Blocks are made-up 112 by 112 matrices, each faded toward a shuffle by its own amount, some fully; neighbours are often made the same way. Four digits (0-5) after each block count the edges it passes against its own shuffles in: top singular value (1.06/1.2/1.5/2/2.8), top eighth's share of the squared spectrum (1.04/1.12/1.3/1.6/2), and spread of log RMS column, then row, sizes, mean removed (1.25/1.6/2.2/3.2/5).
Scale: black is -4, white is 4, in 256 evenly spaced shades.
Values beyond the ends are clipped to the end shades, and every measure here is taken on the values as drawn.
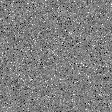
1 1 0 0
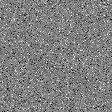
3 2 0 0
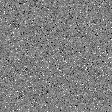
2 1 0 0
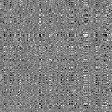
5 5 3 3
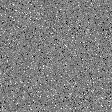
0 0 0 0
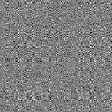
5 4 3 3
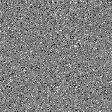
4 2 1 1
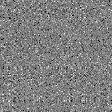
4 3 1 1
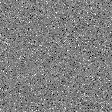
2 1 0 0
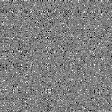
4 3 2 2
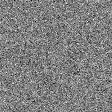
1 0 0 0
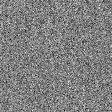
2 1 0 0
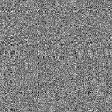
4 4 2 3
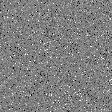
2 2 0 0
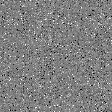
3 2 1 0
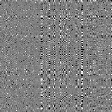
5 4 4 3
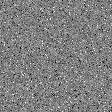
1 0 0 0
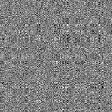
5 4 3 3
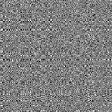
5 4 3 3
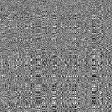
5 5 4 3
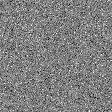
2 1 0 0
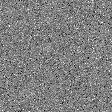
0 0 0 0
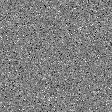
1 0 0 0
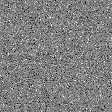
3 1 0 0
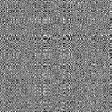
5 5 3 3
